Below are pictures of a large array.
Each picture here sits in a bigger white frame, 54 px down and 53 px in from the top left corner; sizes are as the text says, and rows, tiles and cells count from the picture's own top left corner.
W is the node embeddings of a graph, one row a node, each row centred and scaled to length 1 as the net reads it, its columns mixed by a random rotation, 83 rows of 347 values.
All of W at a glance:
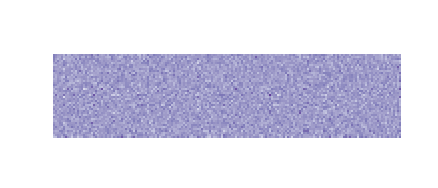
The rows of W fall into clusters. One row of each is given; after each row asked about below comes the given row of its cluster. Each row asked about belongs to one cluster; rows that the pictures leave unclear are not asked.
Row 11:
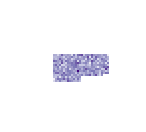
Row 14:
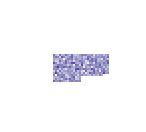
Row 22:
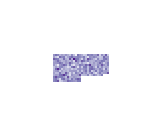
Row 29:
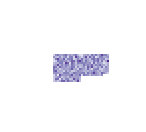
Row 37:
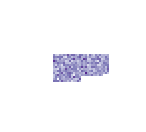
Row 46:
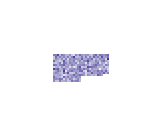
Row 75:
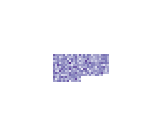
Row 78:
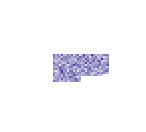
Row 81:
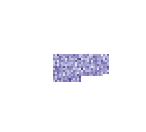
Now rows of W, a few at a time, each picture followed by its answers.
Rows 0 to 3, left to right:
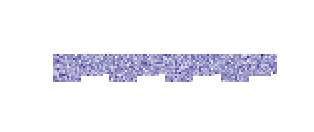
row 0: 22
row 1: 75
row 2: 46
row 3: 22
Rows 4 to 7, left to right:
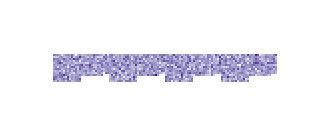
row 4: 22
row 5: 29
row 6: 37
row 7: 75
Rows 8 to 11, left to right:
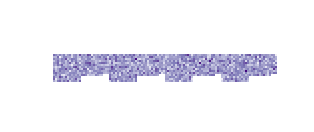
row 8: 75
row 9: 81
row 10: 29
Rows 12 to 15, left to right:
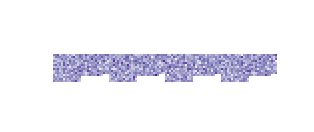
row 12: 46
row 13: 29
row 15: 46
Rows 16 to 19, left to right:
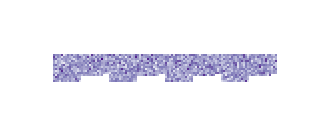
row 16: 78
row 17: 46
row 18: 14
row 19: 29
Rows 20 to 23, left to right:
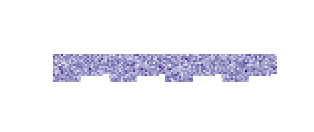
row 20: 78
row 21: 11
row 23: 11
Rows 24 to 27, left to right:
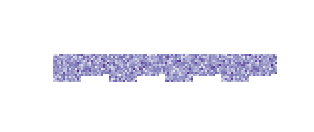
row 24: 11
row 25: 75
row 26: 14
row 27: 11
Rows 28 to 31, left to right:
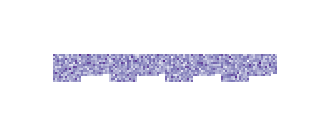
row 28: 75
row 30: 75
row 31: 22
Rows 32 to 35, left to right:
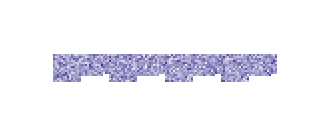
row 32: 22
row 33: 37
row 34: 14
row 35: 14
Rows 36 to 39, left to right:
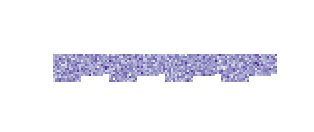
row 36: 11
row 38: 46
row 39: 75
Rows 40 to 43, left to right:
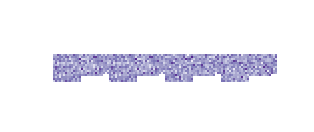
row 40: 81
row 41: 81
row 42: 22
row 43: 14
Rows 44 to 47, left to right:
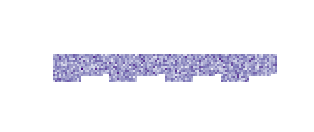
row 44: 81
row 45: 78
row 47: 37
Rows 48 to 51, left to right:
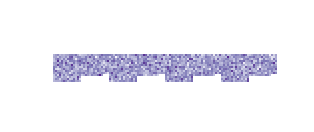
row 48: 29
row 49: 75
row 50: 81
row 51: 81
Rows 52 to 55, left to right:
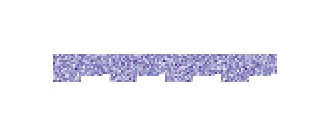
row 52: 14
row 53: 29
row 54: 46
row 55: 75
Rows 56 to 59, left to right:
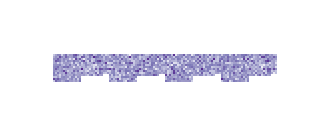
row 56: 81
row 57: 46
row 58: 78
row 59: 81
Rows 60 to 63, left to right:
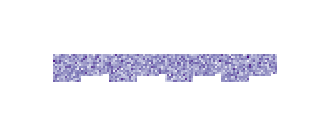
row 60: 37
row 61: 14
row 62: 29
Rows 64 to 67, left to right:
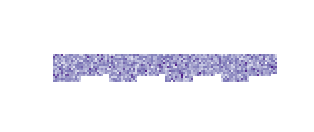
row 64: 78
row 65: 11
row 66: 37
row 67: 11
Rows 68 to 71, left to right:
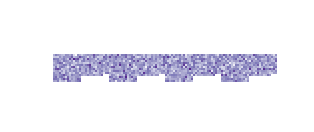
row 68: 22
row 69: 37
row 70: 14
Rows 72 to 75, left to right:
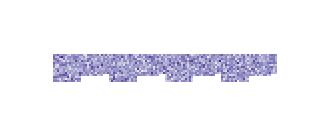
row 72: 22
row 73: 81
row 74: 29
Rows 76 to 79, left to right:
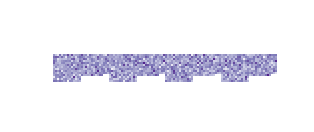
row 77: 29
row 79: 29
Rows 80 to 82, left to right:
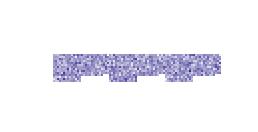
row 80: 11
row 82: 11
